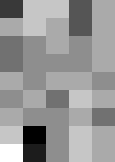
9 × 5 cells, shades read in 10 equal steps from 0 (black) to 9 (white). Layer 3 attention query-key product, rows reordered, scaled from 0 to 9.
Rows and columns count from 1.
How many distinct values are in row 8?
4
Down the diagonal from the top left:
2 7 6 5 5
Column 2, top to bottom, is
7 7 5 5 5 6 5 0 1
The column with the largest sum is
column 5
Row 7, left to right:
6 5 5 6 4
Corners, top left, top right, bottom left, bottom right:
2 6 9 6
